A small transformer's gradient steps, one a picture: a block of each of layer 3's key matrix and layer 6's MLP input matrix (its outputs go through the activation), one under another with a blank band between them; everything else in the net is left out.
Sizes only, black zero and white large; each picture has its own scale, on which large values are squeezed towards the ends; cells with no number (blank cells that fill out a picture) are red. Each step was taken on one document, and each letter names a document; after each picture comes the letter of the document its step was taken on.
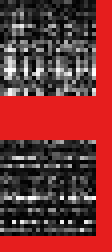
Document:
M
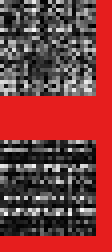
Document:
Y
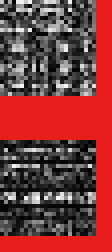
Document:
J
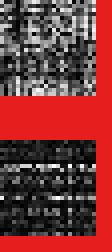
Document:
Y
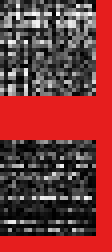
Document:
M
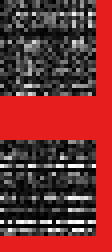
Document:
M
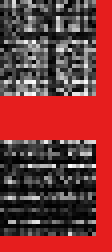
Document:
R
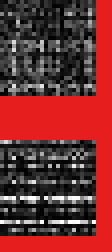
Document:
M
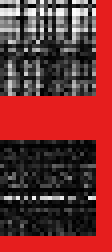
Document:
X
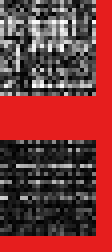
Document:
J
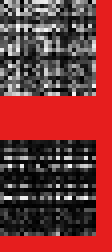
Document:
X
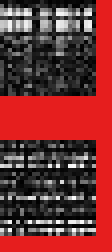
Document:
M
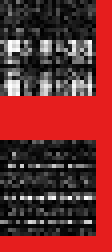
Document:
R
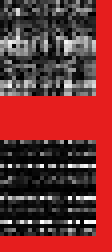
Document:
R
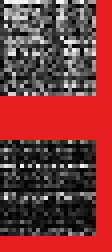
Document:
X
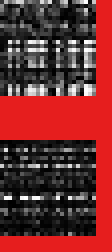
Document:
J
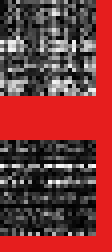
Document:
Y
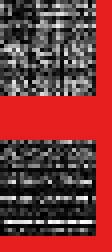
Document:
R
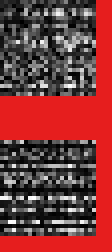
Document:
R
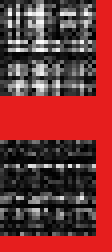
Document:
J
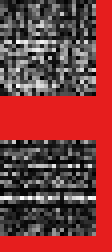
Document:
J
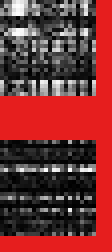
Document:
Y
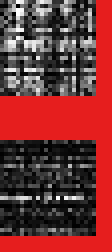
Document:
X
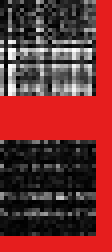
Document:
Y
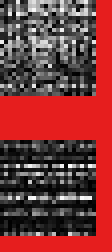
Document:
J
